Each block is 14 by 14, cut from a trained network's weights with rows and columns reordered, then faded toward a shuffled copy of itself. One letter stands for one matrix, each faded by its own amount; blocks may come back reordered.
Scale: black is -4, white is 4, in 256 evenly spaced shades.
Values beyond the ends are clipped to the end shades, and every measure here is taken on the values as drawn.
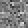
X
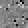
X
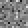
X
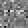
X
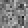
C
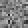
C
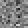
C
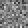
C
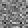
C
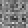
C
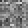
C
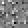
X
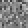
C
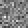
C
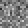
C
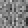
C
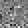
X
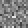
X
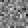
X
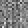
C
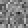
C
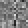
C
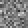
C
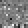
X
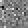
X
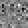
X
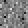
X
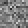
X
